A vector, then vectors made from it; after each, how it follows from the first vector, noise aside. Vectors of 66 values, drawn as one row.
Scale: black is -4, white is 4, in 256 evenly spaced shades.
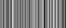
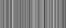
shrunk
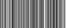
negated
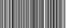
negated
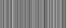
shrunk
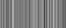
shrunk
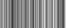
sign-scrambled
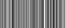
negated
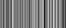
copied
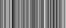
negated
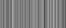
shrunk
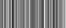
negated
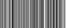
negated
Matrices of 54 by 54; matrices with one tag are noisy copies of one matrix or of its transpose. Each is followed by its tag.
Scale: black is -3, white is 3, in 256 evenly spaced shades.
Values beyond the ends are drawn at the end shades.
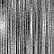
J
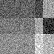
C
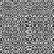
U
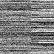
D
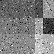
C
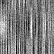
J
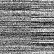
D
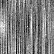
J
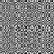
U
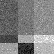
C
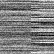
D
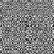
U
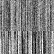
D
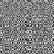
U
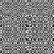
U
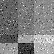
C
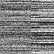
D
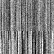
D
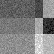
C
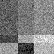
C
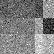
C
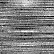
J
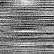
J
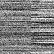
D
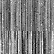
D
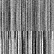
D
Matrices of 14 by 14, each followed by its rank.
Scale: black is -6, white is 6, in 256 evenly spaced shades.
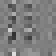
two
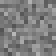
full rank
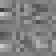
three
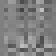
two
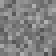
full rank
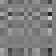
one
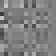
two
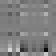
one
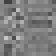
three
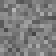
full rank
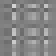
one
